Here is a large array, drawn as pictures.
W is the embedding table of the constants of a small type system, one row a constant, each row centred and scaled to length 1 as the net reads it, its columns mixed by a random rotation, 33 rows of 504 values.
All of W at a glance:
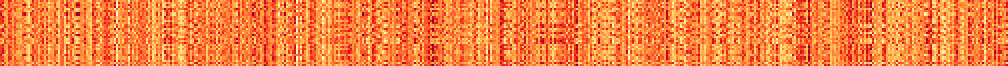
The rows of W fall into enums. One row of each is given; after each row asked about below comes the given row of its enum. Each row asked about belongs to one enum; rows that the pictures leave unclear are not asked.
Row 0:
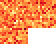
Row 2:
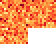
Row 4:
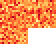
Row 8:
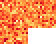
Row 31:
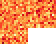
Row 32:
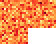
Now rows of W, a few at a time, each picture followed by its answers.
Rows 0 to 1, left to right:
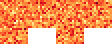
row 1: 32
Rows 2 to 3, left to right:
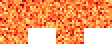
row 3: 32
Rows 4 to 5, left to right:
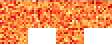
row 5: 0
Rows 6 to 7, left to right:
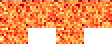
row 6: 2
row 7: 2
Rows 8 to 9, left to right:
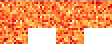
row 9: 0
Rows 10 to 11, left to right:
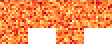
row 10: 32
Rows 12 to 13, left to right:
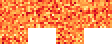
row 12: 31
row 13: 4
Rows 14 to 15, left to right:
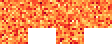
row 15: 8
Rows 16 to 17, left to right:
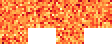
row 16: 31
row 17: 2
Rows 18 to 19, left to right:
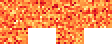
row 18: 0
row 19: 4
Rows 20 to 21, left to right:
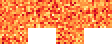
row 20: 31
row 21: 4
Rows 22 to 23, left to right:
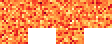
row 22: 32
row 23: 0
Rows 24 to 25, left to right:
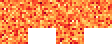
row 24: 32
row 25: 8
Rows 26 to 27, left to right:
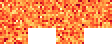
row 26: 8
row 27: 2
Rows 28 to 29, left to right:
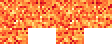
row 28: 0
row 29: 0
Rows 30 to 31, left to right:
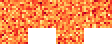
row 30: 32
